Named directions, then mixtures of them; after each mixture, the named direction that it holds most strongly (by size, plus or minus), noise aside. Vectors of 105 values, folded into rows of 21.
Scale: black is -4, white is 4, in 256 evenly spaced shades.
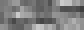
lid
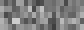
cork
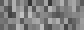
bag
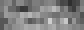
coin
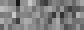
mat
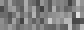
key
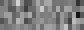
key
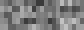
cork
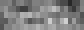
coin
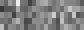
mat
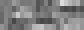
lid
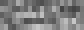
lid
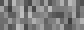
bag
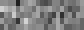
mat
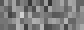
bag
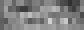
coin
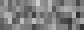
key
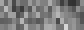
bag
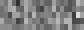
key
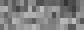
cork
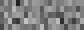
cork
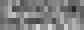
lid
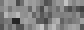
cork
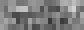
coin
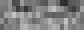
coin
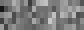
mat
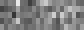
mat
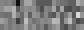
mat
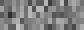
bag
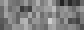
coin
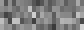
cork
